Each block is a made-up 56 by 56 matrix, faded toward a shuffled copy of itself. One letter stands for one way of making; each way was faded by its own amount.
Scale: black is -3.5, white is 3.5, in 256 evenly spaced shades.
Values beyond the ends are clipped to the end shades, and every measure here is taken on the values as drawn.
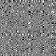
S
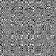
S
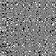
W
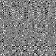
W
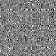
W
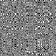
S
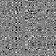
S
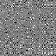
W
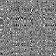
S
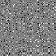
W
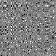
W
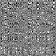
S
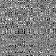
S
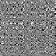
S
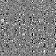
S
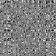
W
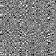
S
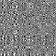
S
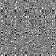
W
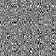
S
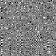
W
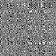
S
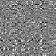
S
